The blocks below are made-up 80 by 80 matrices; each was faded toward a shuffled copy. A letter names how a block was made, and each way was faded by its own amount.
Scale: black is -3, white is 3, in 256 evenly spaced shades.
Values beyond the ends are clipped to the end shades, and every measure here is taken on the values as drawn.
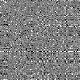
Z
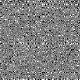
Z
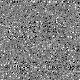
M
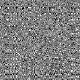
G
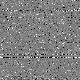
M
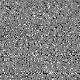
M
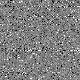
M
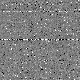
M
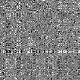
Z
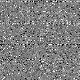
M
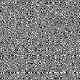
Z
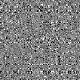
G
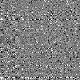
G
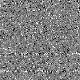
M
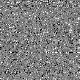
M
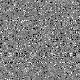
M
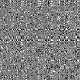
Z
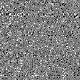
M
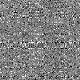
G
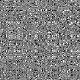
Z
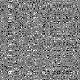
Z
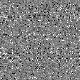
M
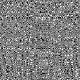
G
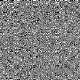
G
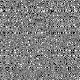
G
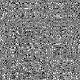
G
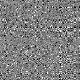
Z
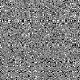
G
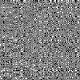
Z
